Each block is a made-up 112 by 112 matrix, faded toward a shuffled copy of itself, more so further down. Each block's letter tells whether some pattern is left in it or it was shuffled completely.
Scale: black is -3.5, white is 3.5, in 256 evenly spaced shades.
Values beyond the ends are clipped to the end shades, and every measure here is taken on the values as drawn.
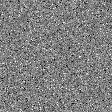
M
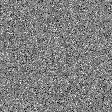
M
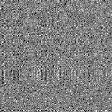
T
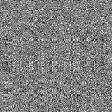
T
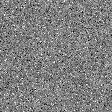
M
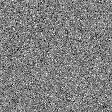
M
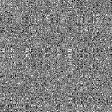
T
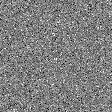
M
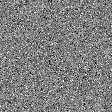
M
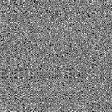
T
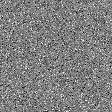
M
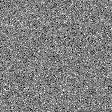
M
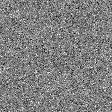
M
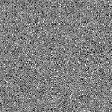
T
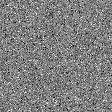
M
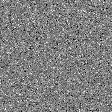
M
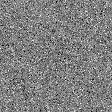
M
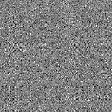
T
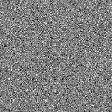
T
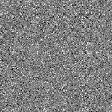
T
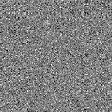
T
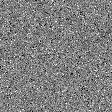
M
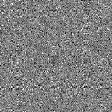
T
